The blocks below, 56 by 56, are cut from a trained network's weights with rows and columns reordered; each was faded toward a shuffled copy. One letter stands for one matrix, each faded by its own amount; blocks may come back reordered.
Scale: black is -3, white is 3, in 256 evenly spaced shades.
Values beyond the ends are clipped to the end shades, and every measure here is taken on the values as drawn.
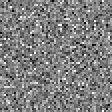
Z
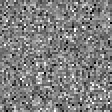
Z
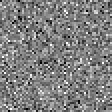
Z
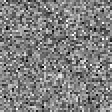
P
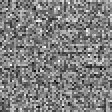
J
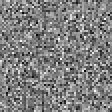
P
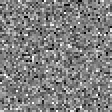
Z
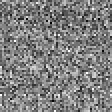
J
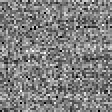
J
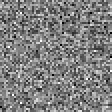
J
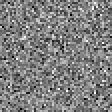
P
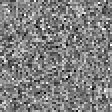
P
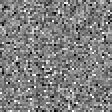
Z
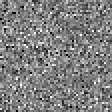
Z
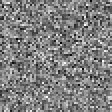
P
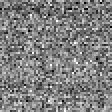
J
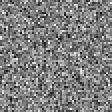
P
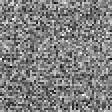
J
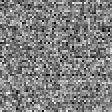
J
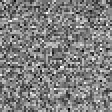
J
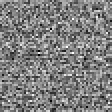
J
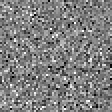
Z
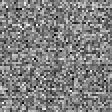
J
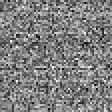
J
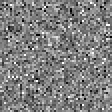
Z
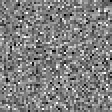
Z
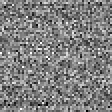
J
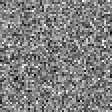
P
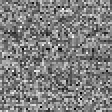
J
